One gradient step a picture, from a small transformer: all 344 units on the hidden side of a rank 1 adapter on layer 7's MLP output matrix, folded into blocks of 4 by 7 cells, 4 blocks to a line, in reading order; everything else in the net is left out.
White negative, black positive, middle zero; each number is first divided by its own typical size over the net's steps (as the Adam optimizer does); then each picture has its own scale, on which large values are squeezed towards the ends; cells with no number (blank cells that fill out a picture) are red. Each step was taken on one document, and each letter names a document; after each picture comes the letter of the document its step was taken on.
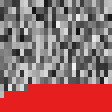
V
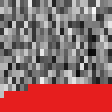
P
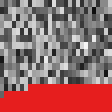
P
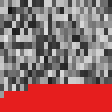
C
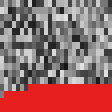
C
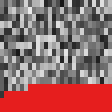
V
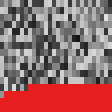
C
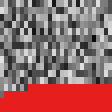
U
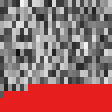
P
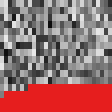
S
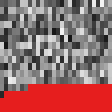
V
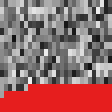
V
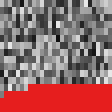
S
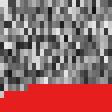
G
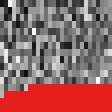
S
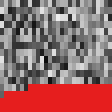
C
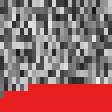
P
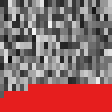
S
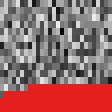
U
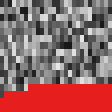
G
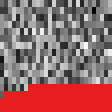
P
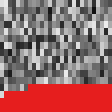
G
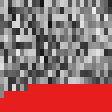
S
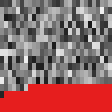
G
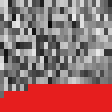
S
